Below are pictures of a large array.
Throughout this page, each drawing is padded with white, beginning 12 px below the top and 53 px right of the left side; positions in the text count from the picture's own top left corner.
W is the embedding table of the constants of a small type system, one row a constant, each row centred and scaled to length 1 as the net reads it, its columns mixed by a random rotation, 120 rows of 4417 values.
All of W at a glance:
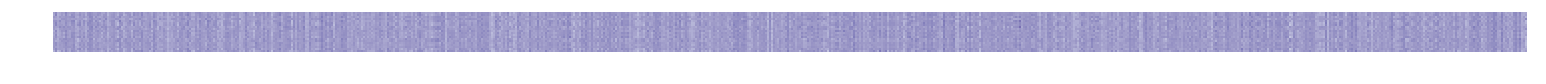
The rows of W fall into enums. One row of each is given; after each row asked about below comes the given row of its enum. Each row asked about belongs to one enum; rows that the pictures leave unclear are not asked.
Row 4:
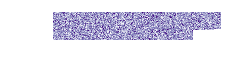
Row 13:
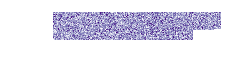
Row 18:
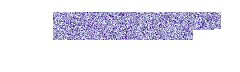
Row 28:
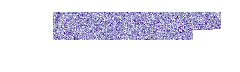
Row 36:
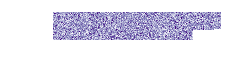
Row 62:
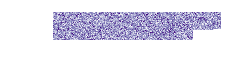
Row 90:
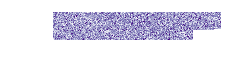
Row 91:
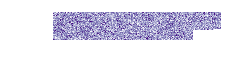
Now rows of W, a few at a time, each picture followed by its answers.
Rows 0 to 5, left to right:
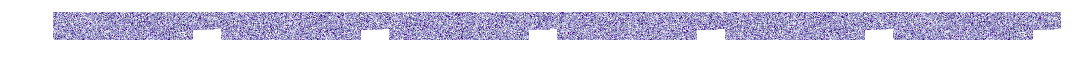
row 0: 90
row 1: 4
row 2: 18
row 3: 28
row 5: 90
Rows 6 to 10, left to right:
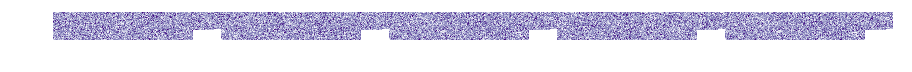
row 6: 4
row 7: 13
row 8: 90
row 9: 18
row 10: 90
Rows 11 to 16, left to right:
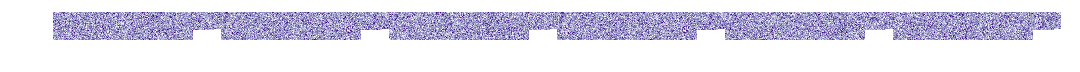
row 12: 28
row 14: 28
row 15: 62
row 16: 18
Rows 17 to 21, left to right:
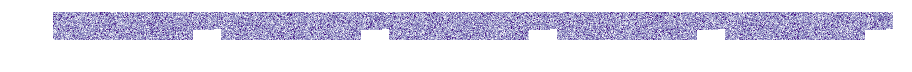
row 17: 13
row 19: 36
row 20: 4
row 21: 18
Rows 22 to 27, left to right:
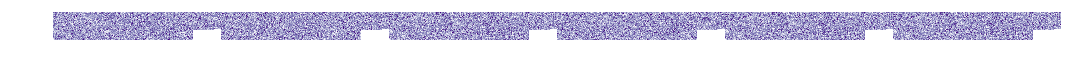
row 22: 90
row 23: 36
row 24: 13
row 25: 62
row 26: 13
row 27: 13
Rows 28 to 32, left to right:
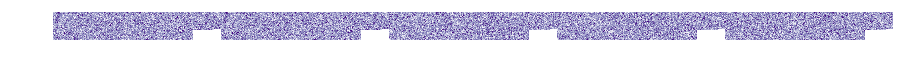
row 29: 28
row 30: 13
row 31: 90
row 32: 4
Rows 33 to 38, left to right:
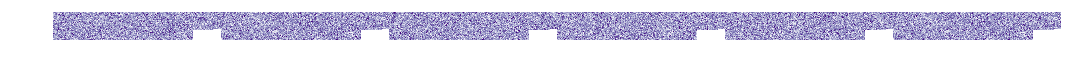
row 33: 62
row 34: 90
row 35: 28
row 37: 4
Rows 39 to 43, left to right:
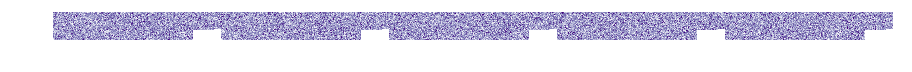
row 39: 90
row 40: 13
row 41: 62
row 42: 28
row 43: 36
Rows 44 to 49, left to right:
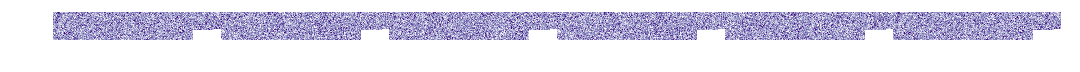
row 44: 28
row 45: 13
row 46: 36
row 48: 18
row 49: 28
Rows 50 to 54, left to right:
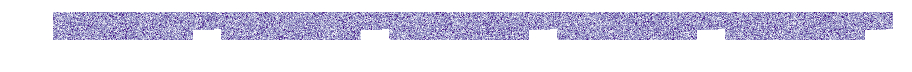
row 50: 18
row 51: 36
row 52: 13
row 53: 90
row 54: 4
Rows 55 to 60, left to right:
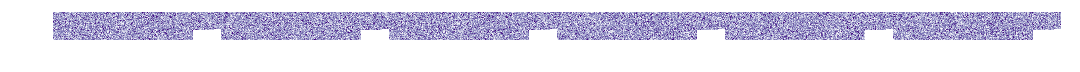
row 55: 4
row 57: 4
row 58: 90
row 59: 36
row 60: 13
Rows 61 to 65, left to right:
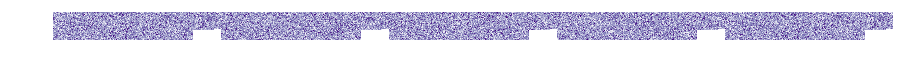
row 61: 18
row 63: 4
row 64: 90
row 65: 18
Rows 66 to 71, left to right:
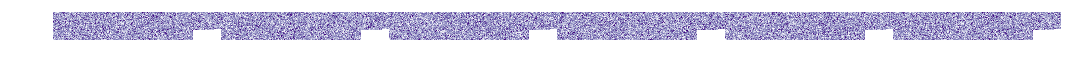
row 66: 4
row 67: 18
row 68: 90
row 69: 28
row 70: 13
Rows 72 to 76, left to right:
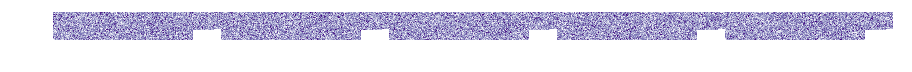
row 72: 13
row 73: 4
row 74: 62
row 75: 18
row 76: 90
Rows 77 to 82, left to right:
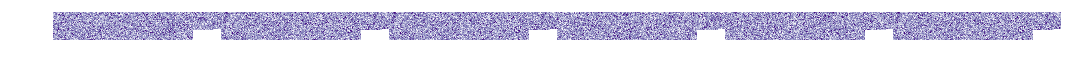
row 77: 62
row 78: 28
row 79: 28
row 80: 18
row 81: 4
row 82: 28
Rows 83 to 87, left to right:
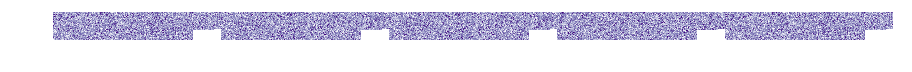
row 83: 13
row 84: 18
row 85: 18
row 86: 28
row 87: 13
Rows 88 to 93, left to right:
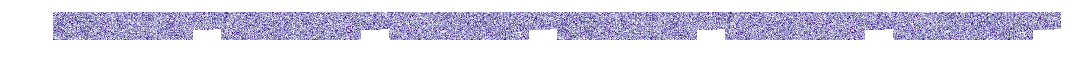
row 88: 91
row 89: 28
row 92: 28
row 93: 90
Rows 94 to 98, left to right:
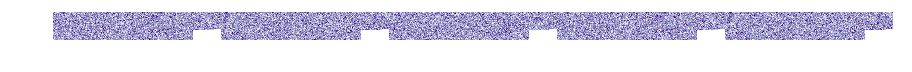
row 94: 4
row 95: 28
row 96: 62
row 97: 4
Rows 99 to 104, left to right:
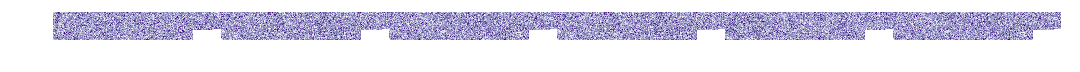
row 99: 28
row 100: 13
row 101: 90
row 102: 13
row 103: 91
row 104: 90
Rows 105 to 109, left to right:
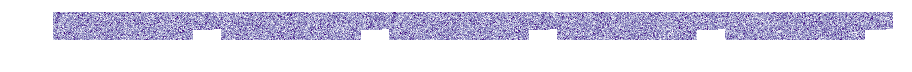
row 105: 28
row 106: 18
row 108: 36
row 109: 90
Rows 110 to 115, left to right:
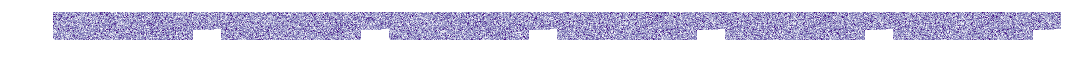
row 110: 13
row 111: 62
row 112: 90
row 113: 4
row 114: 4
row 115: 4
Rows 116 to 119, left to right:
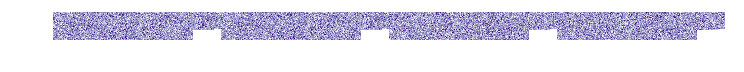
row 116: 18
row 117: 18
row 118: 13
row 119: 4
